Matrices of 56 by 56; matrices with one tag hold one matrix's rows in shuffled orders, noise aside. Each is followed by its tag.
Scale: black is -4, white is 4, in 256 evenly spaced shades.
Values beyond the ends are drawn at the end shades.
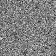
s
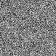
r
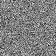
r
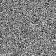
s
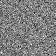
s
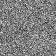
s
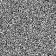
s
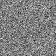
s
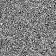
s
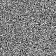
s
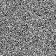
s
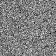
s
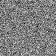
r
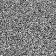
s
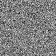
r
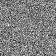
r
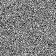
r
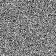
r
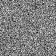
r
